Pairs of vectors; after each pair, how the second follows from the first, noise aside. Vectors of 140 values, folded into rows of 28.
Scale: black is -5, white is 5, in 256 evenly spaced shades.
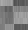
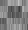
wrapped around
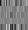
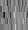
shuffled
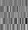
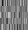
shuffled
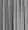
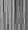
reversed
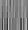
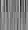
reversed
